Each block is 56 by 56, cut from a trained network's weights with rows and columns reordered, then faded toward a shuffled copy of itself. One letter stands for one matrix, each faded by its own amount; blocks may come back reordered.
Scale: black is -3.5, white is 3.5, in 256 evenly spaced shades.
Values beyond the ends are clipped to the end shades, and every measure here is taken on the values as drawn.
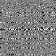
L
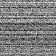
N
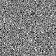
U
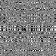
L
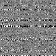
L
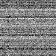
N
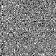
U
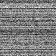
N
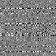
L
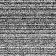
N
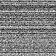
N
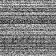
N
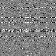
L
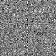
U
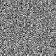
U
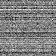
N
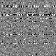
L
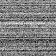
N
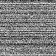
N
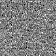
U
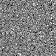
U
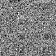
U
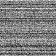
N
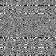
L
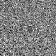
U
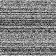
N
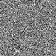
U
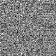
U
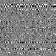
L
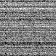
N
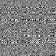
L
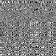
L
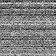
N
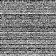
N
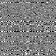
L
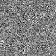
U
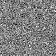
U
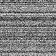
N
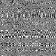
L
